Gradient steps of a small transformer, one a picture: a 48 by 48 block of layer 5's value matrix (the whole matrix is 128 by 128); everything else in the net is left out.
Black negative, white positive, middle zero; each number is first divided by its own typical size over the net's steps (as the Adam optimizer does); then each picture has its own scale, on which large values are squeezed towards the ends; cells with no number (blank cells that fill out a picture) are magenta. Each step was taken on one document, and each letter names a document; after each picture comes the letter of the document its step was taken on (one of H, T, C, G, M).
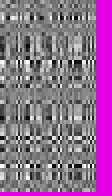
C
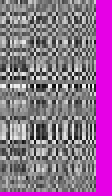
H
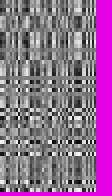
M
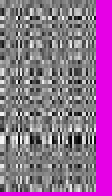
M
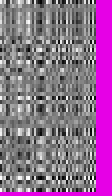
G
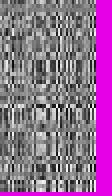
H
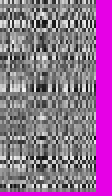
H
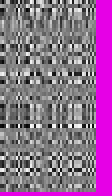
C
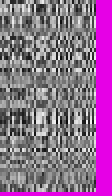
H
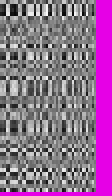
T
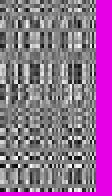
M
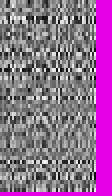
H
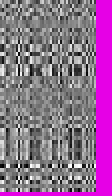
M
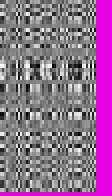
C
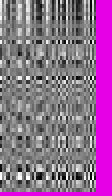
G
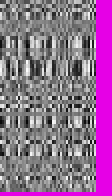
M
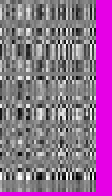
G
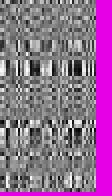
M
